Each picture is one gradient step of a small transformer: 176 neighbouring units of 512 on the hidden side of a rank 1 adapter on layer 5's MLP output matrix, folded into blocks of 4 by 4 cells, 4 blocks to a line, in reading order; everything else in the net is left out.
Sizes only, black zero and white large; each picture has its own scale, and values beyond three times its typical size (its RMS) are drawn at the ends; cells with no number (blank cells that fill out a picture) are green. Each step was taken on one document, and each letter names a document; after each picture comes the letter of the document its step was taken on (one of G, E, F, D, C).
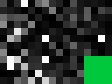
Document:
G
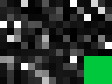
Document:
G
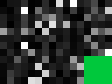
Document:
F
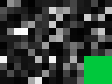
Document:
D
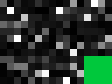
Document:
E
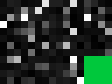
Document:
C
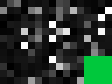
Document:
D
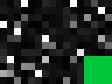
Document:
G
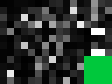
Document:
F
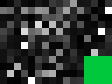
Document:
D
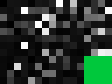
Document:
F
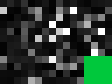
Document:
D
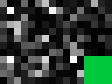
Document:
G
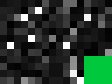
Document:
C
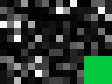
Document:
E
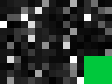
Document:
C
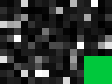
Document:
E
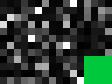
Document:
C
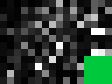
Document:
F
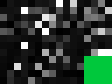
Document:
F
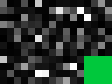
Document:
E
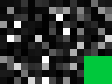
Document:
E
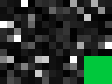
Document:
G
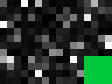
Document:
G
